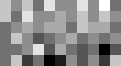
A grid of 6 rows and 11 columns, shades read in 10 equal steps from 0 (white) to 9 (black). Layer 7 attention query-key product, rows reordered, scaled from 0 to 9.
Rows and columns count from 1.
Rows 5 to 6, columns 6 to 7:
3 5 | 8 4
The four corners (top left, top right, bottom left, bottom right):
2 5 5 2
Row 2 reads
2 5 1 4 4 3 4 2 4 2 4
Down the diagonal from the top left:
2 5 3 6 6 8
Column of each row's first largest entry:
4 2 1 4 10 5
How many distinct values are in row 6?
7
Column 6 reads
4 3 3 4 3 8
